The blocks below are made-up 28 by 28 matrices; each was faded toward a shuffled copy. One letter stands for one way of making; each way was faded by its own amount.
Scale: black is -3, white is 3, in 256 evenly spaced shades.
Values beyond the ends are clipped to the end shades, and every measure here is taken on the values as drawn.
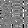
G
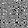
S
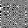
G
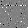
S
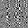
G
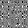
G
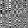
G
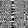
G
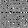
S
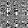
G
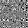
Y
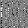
G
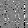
G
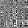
G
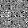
Y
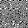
Y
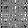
G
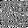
Y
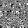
Y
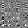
G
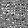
S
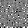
S
